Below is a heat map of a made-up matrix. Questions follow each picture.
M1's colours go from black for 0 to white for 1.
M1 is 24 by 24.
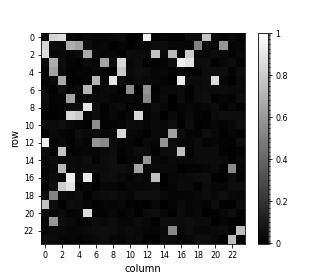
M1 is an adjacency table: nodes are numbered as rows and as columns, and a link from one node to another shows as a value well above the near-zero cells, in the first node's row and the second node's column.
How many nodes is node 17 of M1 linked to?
2
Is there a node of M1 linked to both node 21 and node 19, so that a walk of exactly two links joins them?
no
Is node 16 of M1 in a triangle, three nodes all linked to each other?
no
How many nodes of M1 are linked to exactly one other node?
8
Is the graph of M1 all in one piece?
yes
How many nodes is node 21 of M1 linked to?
1
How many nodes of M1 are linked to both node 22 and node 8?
0
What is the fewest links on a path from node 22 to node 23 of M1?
1
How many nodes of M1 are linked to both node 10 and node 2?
0
